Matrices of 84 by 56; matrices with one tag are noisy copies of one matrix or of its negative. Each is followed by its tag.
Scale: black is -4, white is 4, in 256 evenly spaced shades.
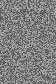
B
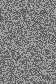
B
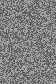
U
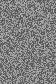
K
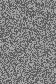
K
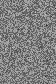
U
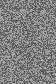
B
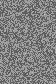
U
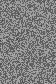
K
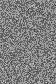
K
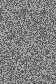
B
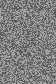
B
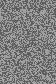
B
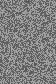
U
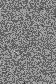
B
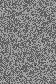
U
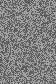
U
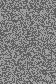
B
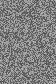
U
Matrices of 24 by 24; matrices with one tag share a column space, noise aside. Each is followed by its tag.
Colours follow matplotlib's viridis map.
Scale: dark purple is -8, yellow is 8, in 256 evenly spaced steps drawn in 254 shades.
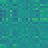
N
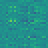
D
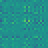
D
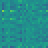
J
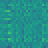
J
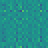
J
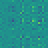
D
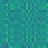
J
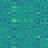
D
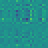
N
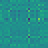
N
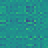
D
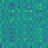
J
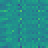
J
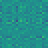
D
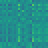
J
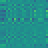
N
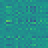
D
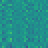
J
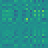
N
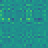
N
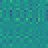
N
